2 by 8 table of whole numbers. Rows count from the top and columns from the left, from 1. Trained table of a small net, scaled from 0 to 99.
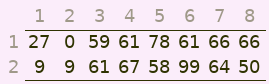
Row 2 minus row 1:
-18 9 2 6 -20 38 -2 -16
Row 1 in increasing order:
0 27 59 61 61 66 66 78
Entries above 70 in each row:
1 1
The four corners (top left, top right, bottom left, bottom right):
27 66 9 50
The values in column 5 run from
58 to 78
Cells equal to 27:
1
